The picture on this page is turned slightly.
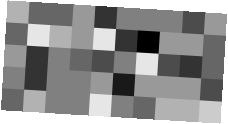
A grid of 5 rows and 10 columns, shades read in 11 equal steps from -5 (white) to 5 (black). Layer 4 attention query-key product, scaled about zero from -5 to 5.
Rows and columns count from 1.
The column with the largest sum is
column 6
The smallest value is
-4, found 4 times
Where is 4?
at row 4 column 6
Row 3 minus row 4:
-1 0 0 1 3 -4 -3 3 4 -1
